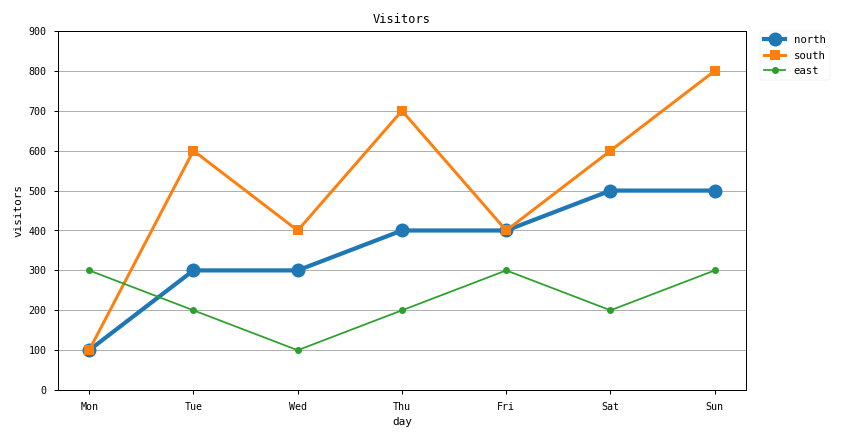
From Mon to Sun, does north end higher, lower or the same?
higher
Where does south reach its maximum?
Sun
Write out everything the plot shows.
Title: Visitors
x-axis: day, ticks Mon Tue Wed Thu Fri Sat Sun
y-axis: visitors, ticks 0 100 200 300 400 500 600 700 800 900
Legend: north, south, east
Values:
north: 100 300 300 400 400 500 500
south: 100 600 400 700 400 600 800
east: 300 200 100 200 300 200 300
